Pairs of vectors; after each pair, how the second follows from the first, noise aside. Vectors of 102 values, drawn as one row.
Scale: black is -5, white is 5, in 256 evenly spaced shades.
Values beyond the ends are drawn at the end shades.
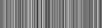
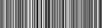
scaled up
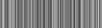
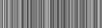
reversed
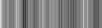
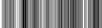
scaled up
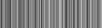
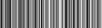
scaled up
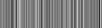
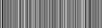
reversed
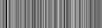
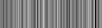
reversed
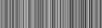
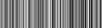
scaled up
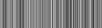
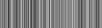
reversed
